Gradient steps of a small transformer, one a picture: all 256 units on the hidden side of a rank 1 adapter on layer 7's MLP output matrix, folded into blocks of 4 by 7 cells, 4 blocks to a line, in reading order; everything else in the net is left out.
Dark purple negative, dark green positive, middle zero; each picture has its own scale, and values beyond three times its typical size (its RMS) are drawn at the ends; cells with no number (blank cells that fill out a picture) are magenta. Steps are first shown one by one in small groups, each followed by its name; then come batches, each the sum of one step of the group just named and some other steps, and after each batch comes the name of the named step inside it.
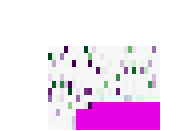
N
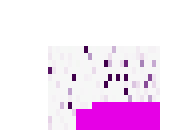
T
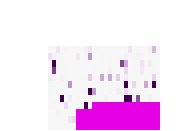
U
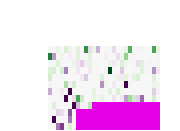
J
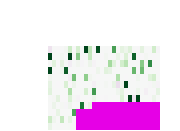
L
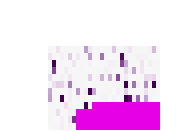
U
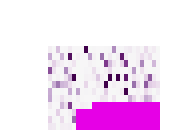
T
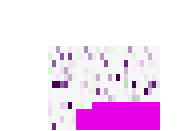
L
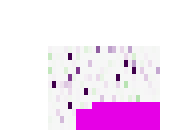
L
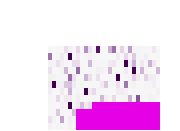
N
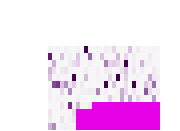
N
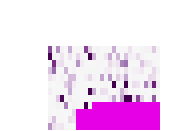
U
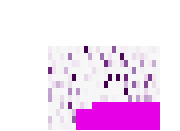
T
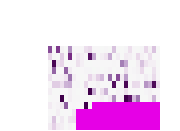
U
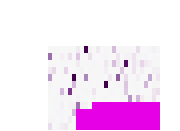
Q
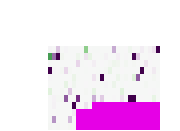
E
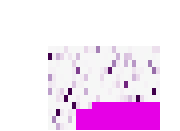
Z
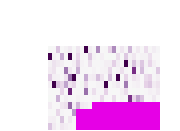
Q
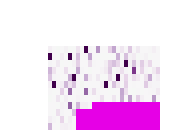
Q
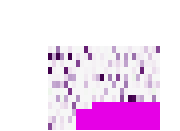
E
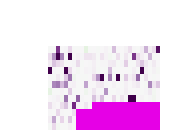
E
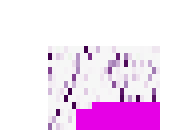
Z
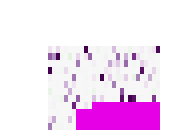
E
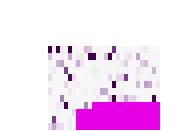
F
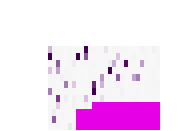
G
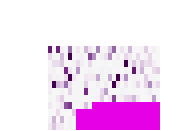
F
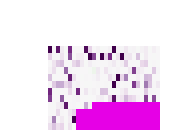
F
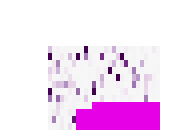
G
